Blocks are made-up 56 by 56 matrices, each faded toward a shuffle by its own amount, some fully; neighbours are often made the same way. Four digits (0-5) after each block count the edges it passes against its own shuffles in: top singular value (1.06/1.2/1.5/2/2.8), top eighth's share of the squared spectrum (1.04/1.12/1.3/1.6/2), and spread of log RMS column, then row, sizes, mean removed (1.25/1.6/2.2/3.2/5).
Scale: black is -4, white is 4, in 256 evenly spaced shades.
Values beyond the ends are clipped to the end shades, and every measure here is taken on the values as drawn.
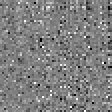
4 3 2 1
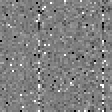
4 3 2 0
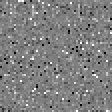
2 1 0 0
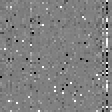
4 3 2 0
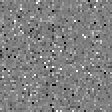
1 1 0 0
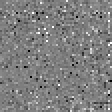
2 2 1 1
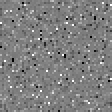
0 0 0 0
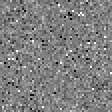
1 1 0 0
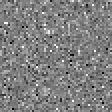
2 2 1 0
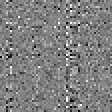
4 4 3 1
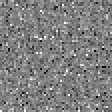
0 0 0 0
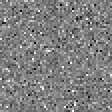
2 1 0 0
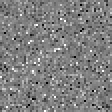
0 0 0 0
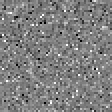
0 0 0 0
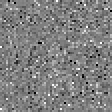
3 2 1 1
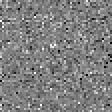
3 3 1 1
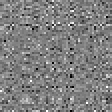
4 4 2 3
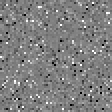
0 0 0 0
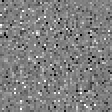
2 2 1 1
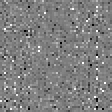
3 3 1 1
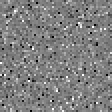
1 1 0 0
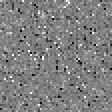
1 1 0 0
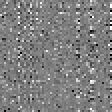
4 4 2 1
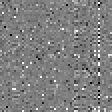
4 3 1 1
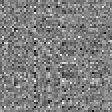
4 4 2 2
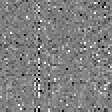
4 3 2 1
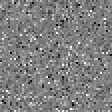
2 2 0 0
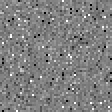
0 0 0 0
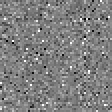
3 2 1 0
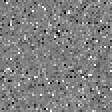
0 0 0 1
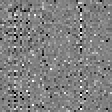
4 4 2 1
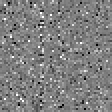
2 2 2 0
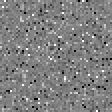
0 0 0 0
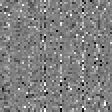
4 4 2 0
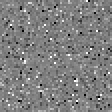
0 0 0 0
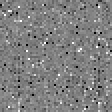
3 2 0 0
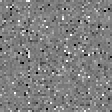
1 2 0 0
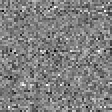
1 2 0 3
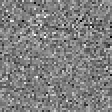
0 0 0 1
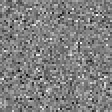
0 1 0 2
